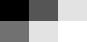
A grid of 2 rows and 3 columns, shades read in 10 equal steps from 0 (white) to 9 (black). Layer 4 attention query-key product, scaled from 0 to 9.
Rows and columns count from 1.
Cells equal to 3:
0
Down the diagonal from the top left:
9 1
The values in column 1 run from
5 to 9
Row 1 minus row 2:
4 5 1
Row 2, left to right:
5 1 0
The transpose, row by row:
9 5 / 6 1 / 1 0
